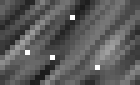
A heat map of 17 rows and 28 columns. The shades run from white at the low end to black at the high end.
Neither half mirrors the other. There are four isolated cells, each far lower than the cells round it. The middle left is the roughest part. The values are skewed, with a long tail toward low values. Streaks slant up to the right.
